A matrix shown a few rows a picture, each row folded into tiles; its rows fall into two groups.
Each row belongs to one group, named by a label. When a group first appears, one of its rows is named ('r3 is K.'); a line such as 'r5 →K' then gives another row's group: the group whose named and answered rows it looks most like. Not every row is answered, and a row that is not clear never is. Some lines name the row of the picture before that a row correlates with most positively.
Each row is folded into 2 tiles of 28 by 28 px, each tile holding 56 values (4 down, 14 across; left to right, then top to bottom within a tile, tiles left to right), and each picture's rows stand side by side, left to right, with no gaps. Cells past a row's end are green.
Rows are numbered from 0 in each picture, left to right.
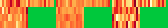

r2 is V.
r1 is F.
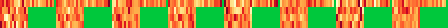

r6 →V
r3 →F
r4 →F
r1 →F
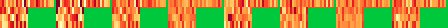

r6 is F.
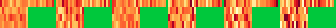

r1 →F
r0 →F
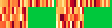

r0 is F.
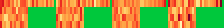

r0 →V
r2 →F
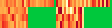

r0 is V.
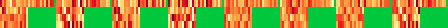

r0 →F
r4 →V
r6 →V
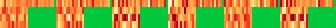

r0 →V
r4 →F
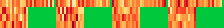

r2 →F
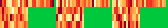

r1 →V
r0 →F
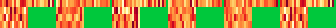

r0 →F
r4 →F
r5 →F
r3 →V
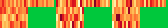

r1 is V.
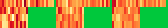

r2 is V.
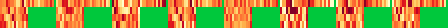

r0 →V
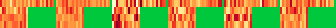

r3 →F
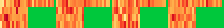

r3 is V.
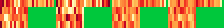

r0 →V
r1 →F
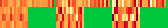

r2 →V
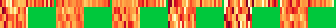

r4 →V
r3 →V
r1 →F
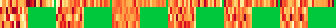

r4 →F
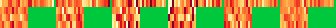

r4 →V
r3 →V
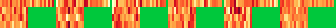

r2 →V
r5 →V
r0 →F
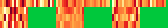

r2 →V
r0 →F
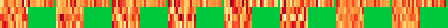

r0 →V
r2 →V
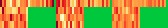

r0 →F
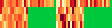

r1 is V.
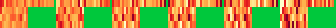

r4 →F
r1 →V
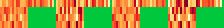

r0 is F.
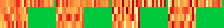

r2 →F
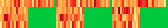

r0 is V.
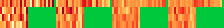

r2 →F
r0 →F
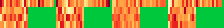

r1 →F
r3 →V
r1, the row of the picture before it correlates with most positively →2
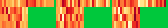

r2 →F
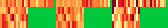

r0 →V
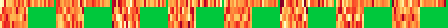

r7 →F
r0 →V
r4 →V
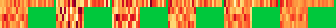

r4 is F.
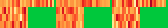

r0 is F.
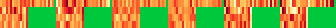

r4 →F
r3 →V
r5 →F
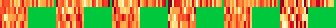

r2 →F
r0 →V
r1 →F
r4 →F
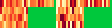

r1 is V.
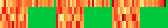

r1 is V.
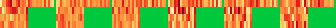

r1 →V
